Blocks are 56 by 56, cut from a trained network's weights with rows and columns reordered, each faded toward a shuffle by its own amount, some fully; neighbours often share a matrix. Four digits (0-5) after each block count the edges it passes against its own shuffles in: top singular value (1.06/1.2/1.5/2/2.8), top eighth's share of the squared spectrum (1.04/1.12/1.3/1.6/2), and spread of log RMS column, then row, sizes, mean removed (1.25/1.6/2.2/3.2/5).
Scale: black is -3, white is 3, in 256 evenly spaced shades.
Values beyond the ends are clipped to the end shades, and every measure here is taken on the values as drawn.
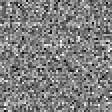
1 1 0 0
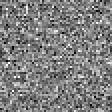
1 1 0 0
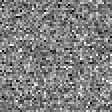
2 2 1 0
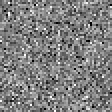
0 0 0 0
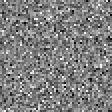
0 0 0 0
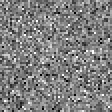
0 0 0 0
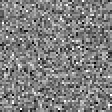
1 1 0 0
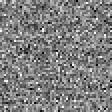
1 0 0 0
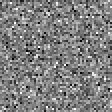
0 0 1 0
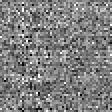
2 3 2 1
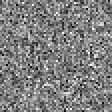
0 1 0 0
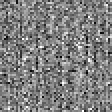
3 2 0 2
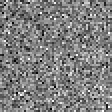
0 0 0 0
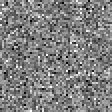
1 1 0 0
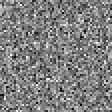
1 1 0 0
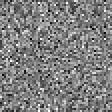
2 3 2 0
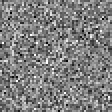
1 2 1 0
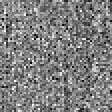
2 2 0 1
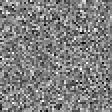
2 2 1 0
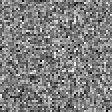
2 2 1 0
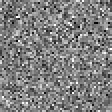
1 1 0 0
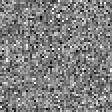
0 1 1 0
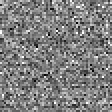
2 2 1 1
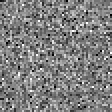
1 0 0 0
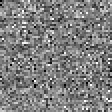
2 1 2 0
